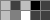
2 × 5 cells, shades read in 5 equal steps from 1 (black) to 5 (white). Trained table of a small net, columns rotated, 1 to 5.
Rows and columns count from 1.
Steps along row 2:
down up down same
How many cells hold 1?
1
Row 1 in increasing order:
1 2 2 4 4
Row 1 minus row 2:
0 -1 -1 -1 0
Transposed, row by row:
4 4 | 2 3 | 4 5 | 1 2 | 2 2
